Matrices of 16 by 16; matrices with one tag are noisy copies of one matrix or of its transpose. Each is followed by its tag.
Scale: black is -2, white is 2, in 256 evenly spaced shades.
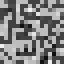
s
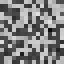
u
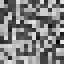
s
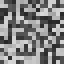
s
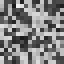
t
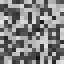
u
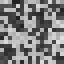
t
